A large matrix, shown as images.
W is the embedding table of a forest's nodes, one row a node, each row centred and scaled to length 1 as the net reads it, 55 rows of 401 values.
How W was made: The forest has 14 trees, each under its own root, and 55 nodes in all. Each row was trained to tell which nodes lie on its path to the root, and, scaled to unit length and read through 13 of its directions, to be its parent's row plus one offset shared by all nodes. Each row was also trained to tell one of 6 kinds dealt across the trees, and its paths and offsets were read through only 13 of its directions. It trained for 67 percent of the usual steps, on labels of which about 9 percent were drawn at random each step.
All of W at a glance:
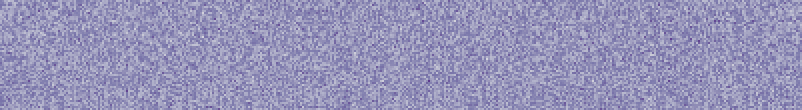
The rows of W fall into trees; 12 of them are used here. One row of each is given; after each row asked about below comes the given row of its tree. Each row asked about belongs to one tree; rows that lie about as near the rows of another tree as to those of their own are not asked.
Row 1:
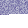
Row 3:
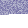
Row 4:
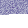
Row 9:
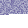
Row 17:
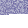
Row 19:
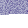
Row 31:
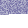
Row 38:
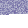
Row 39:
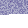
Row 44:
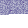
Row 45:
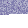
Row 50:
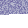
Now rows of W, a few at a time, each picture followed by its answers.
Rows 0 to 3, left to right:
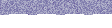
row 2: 50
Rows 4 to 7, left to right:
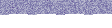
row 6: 45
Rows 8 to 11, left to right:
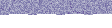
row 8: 3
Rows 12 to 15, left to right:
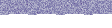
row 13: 39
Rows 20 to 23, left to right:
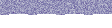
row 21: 38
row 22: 50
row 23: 3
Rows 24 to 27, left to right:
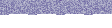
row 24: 45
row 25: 45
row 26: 38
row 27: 31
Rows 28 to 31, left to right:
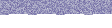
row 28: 39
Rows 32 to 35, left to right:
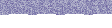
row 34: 45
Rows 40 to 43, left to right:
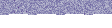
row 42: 38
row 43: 3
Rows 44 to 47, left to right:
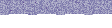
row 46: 3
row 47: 44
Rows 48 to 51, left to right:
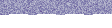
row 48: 17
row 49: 38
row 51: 31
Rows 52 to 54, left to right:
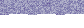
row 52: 17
